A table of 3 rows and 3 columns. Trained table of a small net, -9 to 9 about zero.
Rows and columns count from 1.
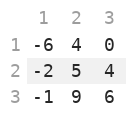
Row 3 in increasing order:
-1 6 9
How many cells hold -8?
0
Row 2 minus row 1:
4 1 4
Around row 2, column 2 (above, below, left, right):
4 9 -2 4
